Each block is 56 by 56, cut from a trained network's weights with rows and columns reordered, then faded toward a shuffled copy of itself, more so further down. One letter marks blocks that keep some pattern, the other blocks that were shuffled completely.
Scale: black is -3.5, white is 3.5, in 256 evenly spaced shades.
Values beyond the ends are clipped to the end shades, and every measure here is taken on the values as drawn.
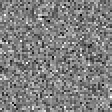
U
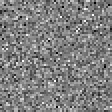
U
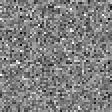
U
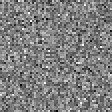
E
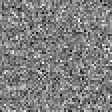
E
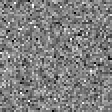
U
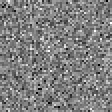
U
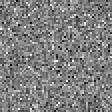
U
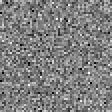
E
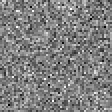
E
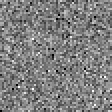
U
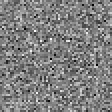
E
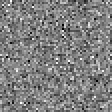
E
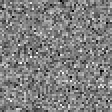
U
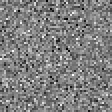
U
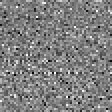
E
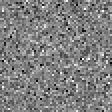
U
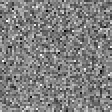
U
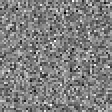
U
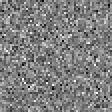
E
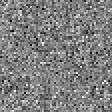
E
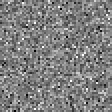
U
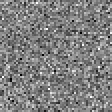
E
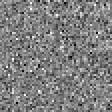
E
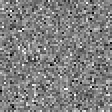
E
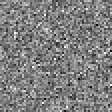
U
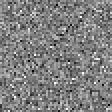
E
